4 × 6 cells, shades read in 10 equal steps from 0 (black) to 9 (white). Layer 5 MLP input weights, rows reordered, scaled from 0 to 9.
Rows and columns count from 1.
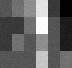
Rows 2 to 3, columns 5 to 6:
3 1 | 3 1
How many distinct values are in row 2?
5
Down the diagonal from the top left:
3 2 3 7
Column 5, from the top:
2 3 3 3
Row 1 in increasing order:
0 2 3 4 5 8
